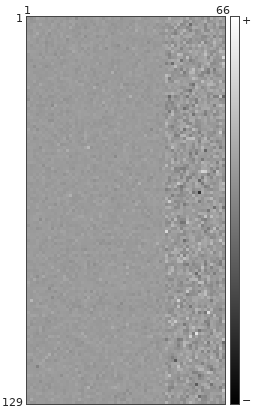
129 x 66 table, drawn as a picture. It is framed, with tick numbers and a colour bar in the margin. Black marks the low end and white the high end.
Fine speckle covers the field. The distribution is heavy-tailed on both sides. No single row or column stands out from its neighbours. No regular stripes run through it. A vertical seam about 70% of the way across splits the table, and the left part is calmer.
